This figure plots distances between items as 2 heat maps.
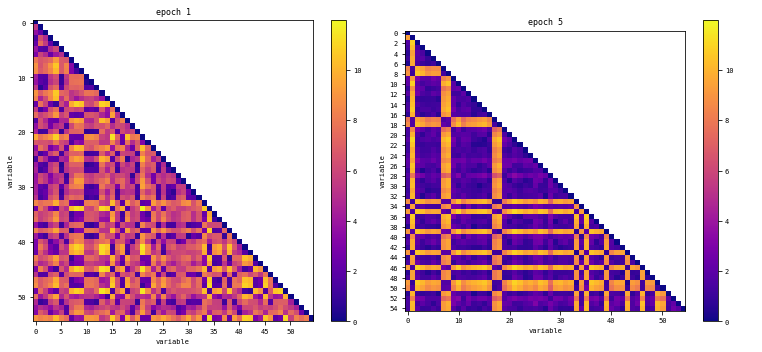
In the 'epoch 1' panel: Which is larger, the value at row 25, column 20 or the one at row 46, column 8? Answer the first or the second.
the second
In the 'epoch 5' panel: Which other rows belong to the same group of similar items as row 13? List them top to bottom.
0, 2, 3, 4, 5, 6, 9, 10, 11, 12, 14, 15, 16, 19, 20, 21, 22, 23, 24, 25, 26, 27, 28, 29, 30, 31, 32, 34, 36, 37, 38, 40, 41, 42, 44, 45, 47, 48, 51, 52, 53, 54
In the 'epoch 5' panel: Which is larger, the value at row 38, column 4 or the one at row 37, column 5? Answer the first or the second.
the second
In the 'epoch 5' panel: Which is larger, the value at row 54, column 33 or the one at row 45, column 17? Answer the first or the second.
the first
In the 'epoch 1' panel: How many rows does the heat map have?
55
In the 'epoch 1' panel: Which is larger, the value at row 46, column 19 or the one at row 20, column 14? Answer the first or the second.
the first
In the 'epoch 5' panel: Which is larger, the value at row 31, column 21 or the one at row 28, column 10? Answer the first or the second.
the second
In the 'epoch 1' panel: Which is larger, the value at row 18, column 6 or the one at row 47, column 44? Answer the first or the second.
the first
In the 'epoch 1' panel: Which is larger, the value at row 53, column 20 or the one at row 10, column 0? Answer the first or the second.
the first
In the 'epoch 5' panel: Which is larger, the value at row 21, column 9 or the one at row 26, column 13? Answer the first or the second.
the first
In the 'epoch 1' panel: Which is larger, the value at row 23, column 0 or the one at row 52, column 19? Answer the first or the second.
the first
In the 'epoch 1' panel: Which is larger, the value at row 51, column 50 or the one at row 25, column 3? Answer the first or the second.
the first
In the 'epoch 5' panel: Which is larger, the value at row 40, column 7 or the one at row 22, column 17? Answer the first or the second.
the second
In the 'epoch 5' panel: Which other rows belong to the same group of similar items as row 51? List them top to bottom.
0, 2, 3, 4, 5, 6, 9, 10, 11, 12, 13, 14, 15, 16, 19, 20, 21, 22, 23, 24, 25, 26, 27, 28, 29, 30, 31, 32, 34, 36, 37, 38, 40, 41, 42, 44, 45, 47, 48, 52, 53, 54
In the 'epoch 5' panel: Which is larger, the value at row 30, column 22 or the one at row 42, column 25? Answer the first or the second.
the second
